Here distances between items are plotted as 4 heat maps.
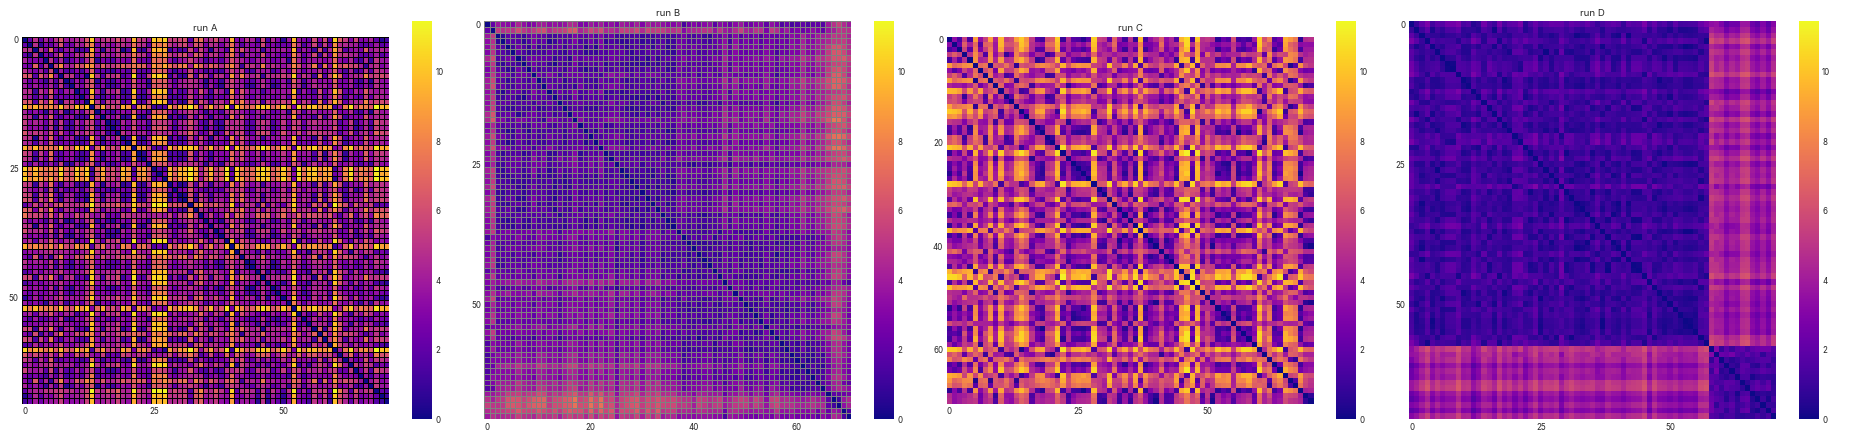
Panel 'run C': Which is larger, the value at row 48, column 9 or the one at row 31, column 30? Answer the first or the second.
the first
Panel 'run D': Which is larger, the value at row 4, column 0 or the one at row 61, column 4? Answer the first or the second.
the second
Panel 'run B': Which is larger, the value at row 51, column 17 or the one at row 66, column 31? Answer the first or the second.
the second
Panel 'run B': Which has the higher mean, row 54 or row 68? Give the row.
68
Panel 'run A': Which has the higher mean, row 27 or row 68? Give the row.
27
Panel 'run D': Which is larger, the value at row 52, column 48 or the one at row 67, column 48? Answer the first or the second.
the second
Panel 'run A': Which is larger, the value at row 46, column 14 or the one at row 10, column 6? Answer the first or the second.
the first
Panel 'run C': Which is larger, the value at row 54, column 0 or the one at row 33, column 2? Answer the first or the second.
the second
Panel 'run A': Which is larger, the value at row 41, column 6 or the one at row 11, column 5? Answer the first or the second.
the second
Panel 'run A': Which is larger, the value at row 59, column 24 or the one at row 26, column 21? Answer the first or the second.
the first
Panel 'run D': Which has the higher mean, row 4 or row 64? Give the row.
64
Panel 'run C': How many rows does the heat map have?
71
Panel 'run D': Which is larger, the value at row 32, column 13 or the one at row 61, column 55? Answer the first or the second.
the second
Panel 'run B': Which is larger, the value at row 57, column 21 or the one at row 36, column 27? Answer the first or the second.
the first
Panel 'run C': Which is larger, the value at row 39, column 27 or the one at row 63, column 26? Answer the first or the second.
the first
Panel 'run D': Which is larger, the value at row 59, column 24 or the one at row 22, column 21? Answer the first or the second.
the first
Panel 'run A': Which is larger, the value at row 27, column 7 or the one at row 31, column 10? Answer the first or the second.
the first
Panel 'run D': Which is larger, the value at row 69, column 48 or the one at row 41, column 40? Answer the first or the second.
the first
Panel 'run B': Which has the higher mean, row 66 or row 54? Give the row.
66
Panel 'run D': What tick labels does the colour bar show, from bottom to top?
0, 2, 4, 6, 8, 10
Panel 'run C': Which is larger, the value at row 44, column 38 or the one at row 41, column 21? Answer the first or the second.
the second
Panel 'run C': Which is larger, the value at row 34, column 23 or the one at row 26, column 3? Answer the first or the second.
the second
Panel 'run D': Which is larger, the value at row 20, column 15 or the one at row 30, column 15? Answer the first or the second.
the first
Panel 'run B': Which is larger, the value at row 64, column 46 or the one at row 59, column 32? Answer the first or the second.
the second
